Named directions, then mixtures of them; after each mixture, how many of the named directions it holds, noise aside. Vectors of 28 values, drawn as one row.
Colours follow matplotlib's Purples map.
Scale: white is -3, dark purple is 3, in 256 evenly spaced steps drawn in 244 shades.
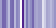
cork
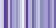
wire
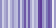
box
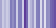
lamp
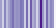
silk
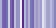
one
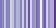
two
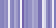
two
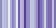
two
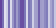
one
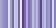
two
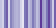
two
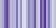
three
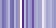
one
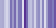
one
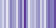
one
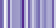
one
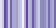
one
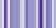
three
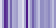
one
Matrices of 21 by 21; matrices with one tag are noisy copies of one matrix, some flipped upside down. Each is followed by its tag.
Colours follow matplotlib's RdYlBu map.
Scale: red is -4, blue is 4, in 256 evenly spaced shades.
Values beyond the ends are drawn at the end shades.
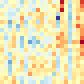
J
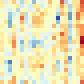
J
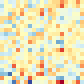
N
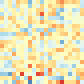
N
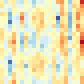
J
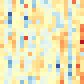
J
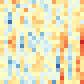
J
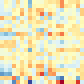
N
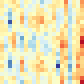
J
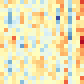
J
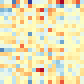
N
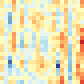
J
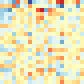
N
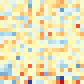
N
